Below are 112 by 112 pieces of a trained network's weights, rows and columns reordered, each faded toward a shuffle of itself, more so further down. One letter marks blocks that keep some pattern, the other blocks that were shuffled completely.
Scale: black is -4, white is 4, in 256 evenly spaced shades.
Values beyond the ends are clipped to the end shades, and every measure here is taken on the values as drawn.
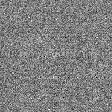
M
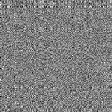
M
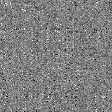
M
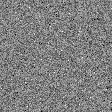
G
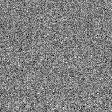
M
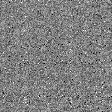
M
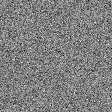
G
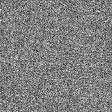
M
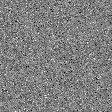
G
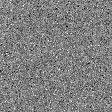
G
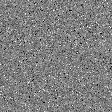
G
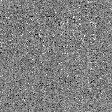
M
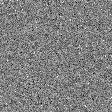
G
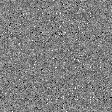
M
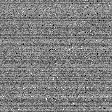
M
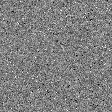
G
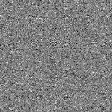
M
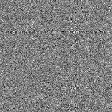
M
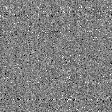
M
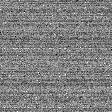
M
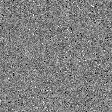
M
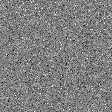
G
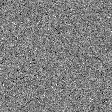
G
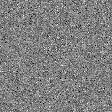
M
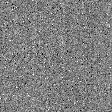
M
